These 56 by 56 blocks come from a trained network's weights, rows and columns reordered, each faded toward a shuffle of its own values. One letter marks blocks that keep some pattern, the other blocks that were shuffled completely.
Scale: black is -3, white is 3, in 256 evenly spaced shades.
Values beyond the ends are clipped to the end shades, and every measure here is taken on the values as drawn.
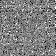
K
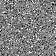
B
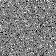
B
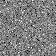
B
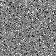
B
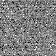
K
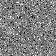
B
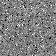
B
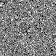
B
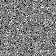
B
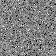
B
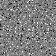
K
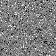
B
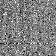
K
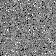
B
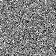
B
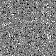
K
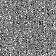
K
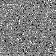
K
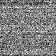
K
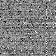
K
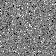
B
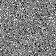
B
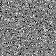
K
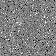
B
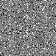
K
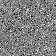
B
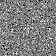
B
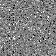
K
